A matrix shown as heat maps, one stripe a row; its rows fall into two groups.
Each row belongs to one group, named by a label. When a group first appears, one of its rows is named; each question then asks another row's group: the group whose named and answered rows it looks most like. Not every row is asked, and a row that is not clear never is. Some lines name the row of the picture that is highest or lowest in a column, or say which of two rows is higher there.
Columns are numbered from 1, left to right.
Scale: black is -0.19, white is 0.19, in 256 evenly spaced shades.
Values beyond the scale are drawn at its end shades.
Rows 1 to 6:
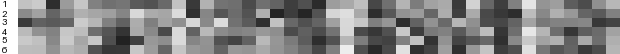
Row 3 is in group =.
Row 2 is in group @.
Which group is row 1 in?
@
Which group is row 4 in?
@
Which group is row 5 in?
@
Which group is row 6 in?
@
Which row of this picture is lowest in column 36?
2
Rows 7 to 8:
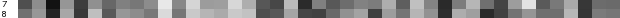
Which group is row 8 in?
=
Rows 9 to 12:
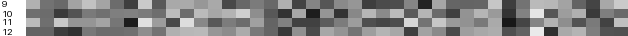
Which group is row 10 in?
=
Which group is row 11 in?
@
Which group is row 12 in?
=
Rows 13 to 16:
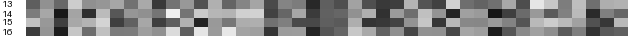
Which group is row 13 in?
@
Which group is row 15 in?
@
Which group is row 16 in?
=
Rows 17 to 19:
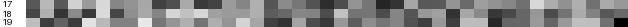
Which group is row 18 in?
=
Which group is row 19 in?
=
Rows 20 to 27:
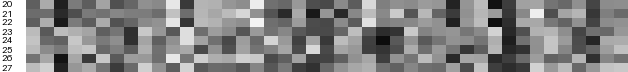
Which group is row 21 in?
=
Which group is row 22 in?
=
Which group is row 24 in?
@
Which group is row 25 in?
@
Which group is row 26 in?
=
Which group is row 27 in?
@
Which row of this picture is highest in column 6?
26
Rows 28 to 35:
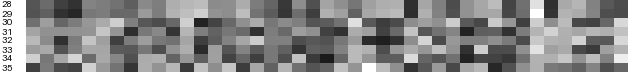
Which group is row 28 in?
=
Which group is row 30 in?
@
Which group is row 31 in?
@
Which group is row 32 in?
@
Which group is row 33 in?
@
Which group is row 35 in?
=
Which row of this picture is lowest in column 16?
35
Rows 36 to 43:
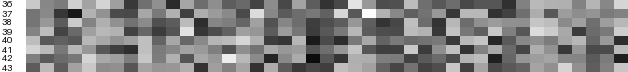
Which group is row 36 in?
@
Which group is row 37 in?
=
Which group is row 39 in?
@
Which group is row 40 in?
=
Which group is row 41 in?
@
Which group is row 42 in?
=
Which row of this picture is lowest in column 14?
39
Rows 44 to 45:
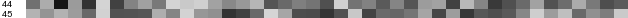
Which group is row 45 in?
@
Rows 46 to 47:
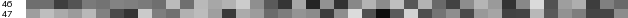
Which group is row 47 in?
@
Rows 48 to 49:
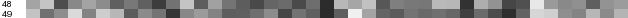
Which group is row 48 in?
@
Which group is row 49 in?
@
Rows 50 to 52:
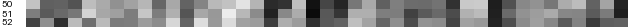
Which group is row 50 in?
=
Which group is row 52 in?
=
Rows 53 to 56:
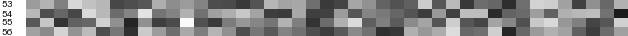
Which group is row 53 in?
@
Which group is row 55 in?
@
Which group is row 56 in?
@
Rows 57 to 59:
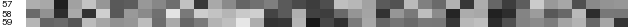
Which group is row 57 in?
@
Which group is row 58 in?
=
